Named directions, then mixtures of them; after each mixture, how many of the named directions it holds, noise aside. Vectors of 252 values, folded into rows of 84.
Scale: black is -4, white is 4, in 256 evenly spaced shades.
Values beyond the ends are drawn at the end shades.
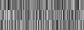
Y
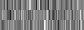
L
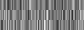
two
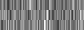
two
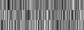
two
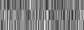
two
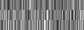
two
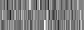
one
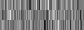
one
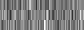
two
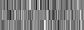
one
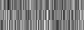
two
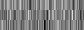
two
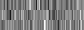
one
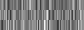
two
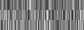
two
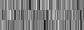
one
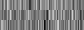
two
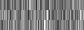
two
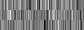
one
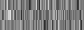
two
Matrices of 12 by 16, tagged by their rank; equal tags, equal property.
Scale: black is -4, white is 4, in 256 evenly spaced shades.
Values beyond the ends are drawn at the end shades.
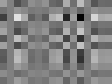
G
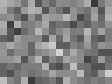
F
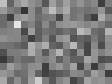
F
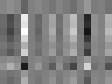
G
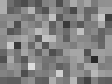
F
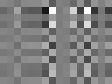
G
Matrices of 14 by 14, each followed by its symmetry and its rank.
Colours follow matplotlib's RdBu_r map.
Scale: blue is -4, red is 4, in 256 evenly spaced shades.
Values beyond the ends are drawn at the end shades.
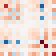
symmetric, rank three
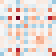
symmetric, rank three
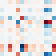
antisymmetric, rank two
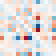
antisymmetric, rank two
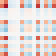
symmetric, rank one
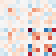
symmetric, rank three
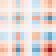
symmetric, rank one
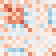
symmetric, rank three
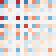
symmetric, rank two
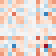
symmetric, rank two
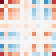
symmetric, rank two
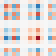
symmetric, rank one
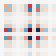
symmetric, rank one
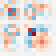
symmetric, rank two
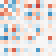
antisymmetric, rank two
